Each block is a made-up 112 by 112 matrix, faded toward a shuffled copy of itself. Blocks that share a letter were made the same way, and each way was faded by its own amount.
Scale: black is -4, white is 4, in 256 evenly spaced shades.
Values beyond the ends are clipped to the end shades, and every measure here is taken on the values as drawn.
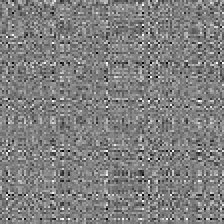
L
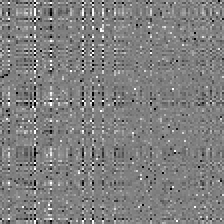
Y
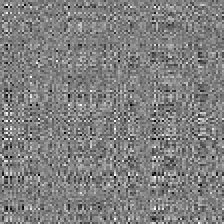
L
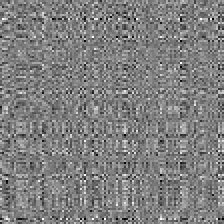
L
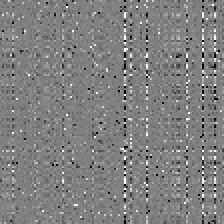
Y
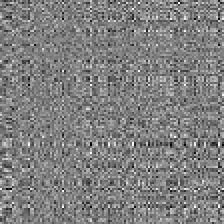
L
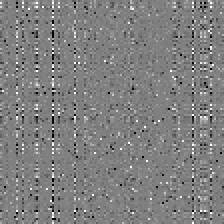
Y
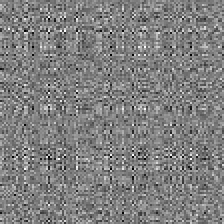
L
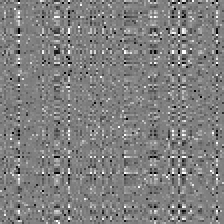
Y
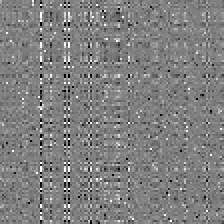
Y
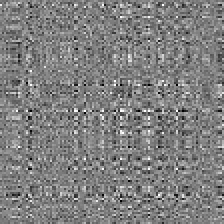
L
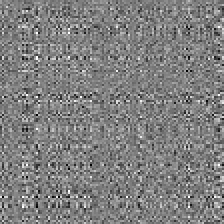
L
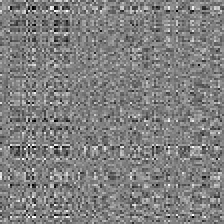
L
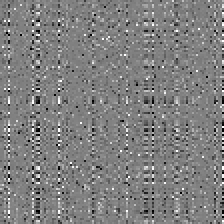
Y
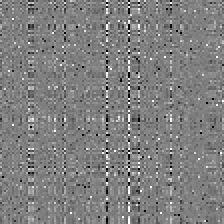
Y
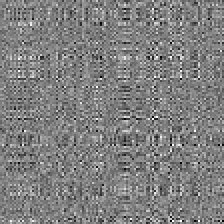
L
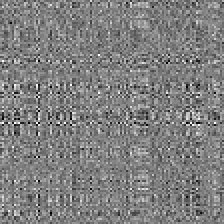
L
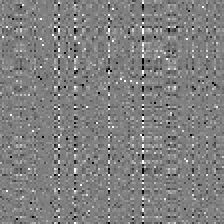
Y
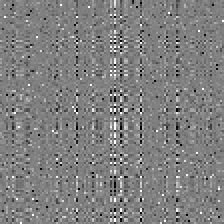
Y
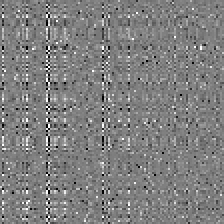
Y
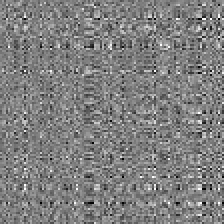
L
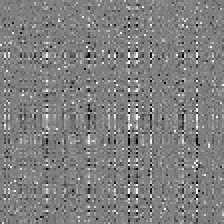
Y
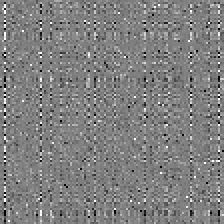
Y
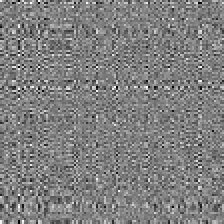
L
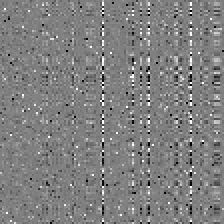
Y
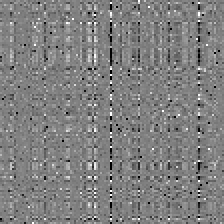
Y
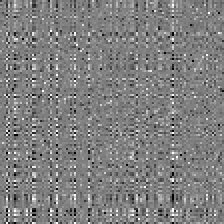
Y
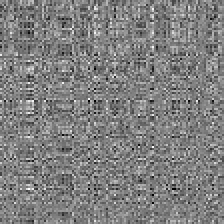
L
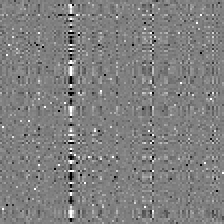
Y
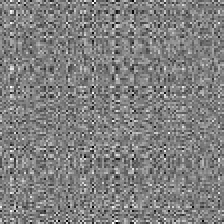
L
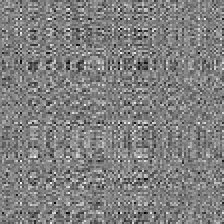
L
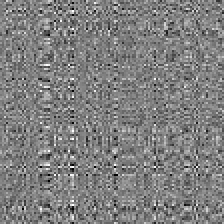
L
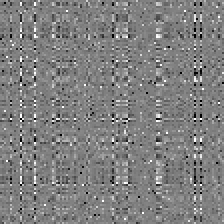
Y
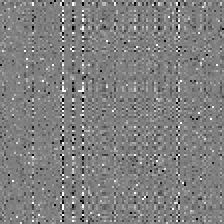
Y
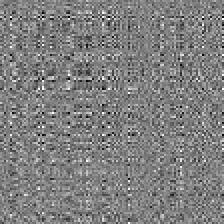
L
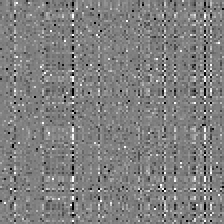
Y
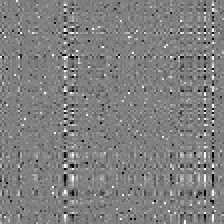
Y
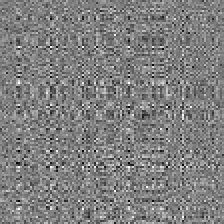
L
